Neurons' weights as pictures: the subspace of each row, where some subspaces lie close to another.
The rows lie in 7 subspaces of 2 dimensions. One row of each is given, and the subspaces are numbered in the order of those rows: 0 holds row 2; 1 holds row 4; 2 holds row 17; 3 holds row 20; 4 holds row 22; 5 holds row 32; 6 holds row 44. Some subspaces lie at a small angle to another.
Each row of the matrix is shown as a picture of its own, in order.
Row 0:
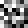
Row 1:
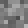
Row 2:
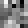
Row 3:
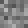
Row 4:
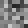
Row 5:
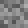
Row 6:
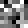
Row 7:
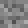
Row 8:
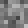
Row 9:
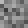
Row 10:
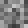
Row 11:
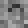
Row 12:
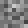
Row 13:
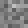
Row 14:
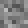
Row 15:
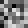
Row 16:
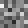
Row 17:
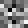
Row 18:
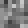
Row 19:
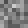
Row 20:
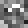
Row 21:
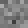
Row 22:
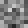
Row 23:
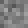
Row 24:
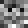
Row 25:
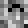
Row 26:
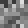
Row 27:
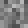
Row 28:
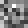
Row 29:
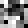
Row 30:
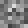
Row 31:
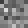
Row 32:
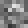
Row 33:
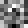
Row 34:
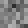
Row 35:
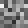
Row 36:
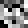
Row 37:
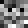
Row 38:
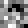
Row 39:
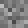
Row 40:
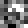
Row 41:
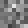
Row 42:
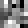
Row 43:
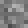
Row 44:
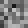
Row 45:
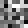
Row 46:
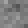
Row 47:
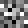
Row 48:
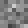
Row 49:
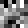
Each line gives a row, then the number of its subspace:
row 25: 3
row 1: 3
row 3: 0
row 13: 1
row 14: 5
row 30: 2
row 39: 2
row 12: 1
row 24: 4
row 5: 3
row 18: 0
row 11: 3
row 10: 4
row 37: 4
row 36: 3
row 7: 5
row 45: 1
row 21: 2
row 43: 5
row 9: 6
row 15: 6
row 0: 6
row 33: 4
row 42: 0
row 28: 6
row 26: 0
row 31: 0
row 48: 2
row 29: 3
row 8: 3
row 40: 5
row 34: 2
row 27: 4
